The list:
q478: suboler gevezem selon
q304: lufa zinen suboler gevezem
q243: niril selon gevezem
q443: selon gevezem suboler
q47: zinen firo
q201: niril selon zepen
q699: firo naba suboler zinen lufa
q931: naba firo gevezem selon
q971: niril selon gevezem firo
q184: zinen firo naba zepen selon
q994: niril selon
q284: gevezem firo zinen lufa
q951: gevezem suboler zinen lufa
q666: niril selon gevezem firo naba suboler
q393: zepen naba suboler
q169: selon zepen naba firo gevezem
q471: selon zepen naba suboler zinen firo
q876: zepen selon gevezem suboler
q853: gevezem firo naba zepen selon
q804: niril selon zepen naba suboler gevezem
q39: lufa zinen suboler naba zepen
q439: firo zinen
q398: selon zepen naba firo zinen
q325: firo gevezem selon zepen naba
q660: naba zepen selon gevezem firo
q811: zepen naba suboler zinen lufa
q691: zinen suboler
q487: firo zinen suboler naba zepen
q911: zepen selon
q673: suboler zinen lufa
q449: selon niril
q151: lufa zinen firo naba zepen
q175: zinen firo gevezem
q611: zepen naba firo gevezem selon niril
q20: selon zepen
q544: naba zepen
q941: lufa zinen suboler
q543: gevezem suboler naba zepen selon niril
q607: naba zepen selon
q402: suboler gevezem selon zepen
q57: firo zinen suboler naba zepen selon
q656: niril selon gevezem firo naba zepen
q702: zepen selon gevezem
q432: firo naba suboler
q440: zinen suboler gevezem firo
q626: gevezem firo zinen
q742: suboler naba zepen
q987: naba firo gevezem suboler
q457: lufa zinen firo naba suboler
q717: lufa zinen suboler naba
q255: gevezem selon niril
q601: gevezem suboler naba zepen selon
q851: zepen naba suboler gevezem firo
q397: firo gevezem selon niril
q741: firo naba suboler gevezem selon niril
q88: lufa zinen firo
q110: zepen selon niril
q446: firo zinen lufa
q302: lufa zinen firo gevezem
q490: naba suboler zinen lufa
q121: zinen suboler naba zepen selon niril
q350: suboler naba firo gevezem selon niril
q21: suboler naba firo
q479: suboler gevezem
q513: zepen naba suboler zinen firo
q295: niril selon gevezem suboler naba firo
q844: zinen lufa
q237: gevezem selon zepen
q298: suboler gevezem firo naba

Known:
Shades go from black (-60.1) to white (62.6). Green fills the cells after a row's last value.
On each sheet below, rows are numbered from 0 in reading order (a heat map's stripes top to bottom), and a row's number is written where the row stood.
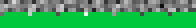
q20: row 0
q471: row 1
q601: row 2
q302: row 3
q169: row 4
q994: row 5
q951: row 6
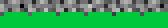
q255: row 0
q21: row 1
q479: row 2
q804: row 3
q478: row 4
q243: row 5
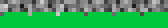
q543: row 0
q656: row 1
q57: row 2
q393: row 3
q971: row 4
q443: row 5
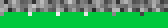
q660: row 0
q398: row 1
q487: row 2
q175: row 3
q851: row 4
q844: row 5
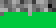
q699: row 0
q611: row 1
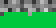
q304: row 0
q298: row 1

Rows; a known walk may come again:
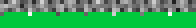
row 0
q201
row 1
q151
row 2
q876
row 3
q742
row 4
q513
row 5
q544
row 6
q302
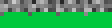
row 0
q237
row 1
q702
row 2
q21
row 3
q851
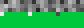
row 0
q398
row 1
q175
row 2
q941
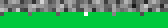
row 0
q811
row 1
q20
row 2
q607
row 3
q626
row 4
q666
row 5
q804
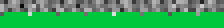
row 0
q449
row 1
q184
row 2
q295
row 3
q699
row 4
q439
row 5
q432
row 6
q911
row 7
q169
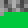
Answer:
q931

